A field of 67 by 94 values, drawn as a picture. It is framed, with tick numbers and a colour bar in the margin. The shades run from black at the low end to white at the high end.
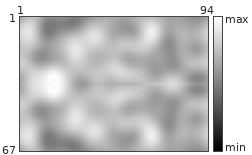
Grain: smooth. Ninth with the highest average: middle left. Average level on the scale: 70%. Mirror symmetry: top to bottom.
